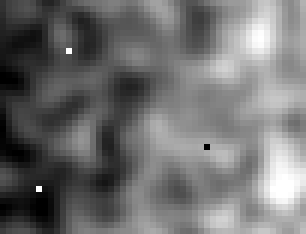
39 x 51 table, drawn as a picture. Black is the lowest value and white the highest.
Grain: blotchy. Slope: up to the right. Stripes: none. Lone odd cells: 3, 2 higher and 1 lower than their neighbours.
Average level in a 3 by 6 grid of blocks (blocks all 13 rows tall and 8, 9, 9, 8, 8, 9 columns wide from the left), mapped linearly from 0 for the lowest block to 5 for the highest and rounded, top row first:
0 1 2 2 4 4 / 0 2 1 3 3 4 / 0 1 2 3 3 5
